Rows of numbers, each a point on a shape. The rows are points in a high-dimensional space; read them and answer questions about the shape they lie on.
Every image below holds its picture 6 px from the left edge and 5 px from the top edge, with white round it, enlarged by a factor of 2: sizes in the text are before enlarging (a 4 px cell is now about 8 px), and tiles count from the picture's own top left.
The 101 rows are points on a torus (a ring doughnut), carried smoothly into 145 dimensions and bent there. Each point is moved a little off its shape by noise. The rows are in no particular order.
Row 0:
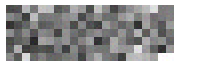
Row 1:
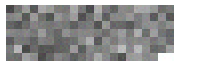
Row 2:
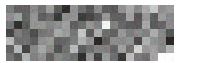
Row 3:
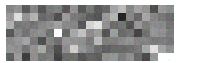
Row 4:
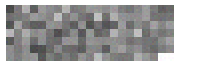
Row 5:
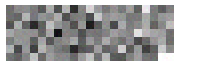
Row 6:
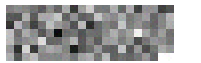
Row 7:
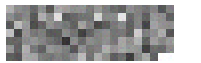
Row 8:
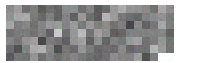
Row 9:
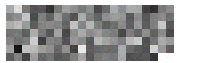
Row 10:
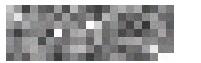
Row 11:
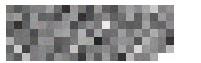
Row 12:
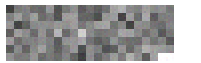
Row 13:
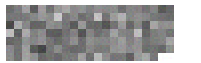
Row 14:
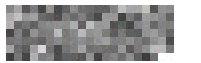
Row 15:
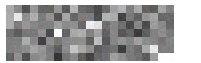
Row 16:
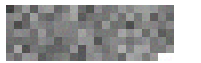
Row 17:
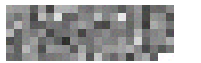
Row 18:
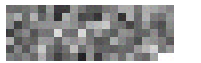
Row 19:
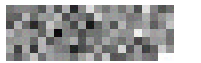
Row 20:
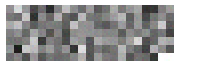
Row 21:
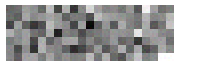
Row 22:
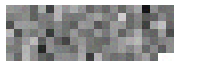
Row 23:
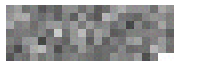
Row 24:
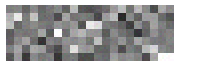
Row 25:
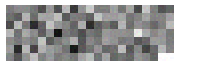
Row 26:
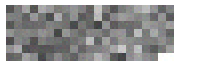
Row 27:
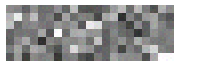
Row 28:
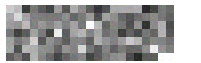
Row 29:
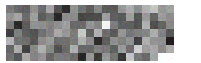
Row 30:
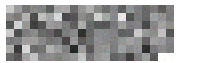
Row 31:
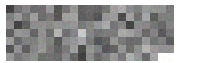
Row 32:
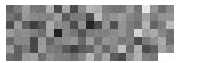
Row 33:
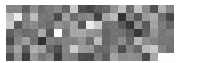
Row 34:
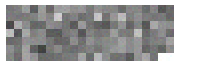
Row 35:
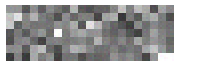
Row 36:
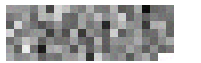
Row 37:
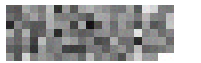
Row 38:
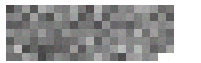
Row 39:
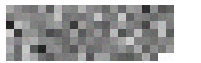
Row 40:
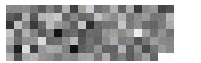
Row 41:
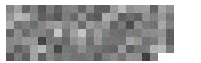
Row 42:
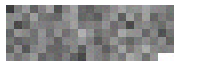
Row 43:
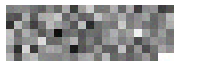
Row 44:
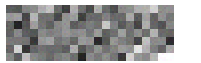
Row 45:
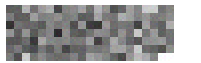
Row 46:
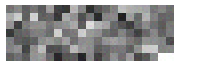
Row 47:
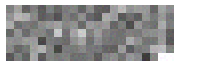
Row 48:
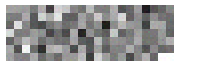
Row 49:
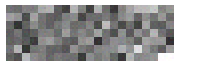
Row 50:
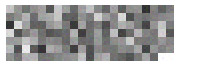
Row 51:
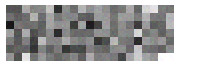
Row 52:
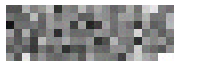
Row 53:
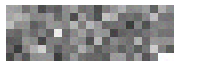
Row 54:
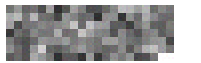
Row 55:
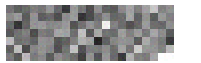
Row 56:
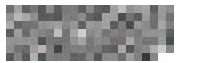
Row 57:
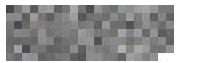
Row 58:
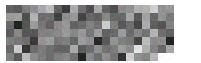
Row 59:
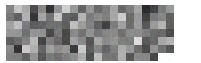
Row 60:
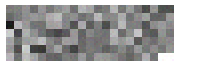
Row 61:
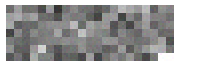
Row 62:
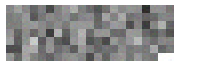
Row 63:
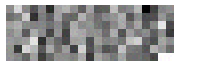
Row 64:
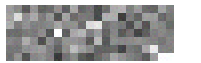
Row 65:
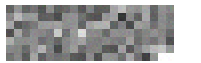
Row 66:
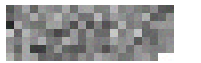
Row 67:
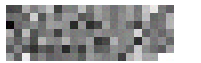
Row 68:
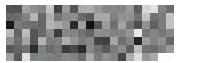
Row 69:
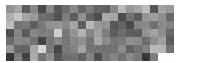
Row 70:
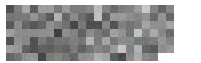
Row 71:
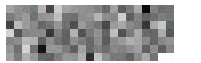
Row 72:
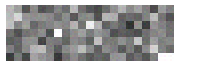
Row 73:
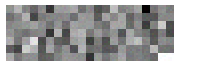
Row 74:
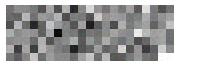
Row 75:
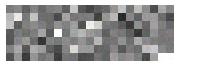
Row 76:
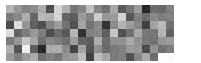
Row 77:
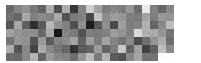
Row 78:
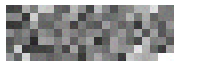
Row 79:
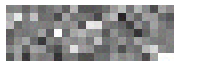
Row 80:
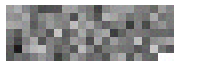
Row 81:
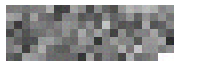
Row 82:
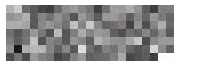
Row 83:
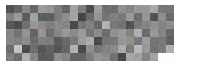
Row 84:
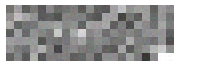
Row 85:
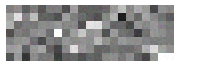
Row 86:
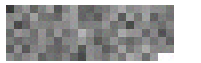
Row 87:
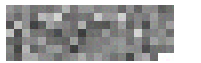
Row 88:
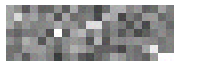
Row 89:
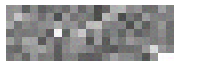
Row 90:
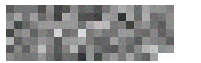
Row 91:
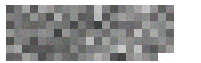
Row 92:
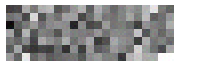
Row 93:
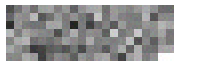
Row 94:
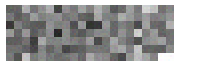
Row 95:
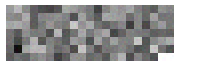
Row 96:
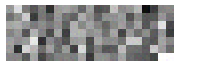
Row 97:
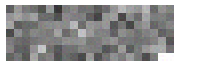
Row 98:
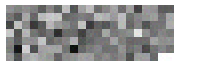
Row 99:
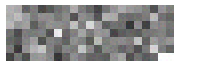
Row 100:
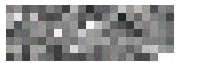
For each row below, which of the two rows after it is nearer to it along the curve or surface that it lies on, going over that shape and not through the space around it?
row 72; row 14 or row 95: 95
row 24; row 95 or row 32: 95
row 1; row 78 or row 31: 31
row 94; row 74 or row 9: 74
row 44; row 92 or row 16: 92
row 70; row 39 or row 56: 39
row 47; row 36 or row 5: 36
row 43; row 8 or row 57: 57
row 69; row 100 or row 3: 100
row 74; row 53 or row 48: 48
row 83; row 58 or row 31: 31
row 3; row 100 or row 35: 100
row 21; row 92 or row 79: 92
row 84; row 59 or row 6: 59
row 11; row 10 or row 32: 32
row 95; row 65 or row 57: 65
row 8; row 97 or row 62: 62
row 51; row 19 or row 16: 19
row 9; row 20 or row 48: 20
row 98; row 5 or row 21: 5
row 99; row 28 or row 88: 28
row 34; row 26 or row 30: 30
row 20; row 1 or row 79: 79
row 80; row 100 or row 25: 100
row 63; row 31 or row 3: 3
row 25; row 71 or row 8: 71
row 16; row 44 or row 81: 81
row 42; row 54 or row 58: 54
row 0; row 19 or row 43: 19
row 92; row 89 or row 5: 5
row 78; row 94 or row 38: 94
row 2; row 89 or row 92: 92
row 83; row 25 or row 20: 25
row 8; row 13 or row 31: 31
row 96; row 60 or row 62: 62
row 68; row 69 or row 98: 98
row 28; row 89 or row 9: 9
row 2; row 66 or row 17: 66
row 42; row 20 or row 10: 10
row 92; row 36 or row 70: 70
